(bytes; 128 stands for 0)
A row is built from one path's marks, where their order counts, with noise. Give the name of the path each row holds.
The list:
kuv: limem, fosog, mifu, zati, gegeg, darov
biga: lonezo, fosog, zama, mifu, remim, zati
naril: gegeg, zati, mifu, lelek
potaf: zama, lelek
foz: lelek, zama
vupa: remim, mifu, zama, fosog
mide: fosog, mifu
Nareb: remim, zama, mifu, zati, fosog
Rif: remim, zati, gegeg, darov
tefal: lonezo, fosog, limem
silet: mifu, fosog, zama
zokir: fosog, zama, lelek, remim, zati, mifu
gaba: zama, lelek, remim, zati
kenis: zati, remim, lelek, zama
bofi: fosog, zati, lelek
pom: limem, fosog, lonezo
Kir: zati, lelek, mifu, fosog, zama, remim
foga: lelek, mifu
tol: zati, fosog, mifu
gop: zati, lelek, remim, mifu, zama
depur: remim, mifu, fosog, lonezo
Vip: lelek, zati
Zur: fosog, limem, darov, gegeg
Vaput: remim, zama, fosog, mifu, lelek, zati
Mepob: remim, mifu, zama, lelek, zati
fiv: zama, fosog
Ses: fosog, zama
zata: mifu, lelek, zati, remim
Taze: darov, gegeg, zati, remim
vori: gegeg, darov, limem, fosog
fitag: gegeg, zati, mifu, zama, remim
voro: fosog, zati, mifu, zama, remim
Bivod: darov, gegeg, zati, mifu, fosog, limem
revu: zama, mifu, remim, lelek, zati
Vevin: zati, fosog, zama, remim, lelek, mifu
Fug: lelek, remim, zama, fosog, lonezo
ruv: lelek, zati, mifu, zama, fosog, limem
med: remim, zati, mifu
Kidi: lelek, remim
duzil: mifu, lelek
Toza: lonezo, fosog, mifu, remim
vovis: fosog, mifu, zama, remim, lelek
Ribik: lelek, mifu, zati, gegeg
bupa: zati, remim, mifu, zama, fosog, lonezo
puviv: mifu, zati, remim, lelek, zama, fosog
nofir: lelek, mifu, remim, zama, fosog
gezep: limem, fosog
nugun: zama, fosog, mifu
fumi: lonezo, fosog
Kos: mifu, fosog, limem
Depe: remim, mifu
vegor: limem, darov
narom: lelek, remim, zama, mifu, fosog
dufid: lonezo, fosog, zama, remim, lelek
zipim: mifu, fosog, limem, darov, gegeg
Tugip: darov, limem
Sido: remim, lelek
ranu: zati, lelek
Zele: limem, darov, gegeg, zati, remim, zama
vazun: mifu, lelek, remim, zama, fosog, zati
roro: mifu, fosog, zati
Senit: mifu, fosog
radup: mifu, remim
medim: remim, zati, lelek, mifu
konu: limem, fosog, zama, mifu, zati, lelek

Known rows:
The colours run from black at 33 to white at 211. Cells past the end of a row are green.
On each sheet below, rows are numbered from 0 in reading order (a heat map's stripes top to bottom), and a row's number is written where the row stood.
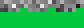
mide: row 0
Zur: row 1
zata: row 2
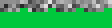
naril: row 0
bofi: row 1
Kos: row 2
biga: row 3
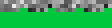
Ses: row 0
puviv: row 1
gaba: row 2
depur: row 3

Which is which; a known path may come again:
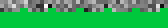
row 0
biga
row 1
kenis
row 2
kuv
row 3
depur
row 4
pom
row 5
Rif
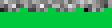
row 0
Senit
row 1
mide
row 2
dufid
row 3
radup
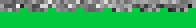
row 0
Sido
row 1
zokir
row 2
Zur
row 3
Ses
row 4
Taze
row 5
fitag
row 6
puviv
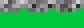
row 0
potaf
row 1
Ribik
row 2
ruv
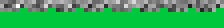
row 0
Fug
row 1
gaba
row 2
Kos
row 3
nofir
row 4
fiv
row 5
duzil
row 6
zata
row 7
tol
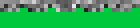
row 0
naril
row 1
Nareb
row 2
Vip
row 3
Mepob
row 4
foga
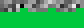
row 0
med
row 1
foz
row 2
narom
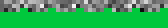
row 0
voro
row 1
zipim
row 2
Kidi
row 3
Zele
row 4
bofi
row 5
vupa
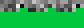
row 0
gop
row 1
roro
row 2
bupa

